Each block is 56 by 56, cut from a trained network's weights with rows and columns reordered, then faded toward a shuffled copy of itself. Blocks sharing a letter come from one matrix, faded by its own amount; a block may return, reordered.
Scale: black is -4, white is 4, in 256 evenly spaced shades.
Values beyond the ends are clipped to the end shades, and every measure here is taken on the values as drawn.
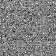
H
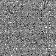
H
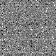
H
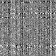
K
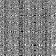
K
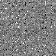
H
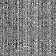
K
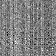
K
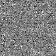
H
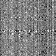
K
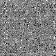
H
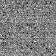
H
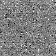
H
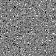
H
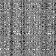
K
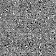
H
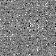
H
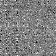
H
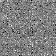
H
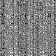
K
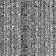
K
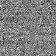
H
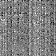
K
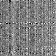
K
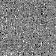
H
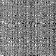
K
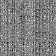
K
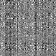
K
